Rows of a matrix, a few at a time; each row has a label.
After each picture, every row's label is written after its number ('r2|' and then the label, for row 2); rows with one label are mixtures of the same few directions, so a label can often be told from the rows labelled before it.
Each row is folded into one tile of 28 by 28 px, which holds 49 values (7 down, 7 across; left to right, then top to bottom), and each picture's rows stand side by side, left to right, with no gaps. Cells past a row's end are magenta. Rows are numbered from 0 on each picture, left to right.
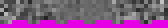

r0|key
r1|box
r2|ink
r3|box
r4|box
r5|ink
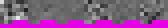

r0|box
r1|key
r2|key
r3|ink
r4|ink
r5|key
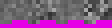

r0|ink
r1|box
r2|box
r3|key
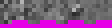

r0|ink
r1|key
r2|key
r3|ink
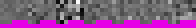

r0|key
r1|key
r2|ink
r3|ink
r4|box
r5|box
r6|box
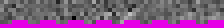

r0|ink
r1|box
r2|box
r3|box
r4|key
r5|ink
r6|box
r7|box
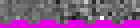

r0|box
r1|ink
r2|box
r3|box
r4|box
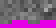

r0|box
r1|key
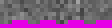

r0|box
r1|box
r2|ink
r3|key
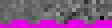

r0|ink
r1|key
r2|key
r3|box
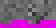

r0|ink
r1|key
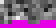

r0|box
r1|key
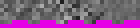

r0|key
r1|ink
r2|ink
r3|key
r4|ink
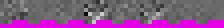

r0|box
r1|key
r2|key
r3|key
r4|ink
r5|key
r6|ink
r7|key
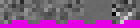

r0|ink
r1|key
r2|ink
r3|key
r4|key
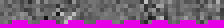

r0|box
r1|box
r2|key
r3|key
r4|ink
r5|ink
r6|box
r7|ink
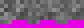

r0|key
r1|box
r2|key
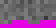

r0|ink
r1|box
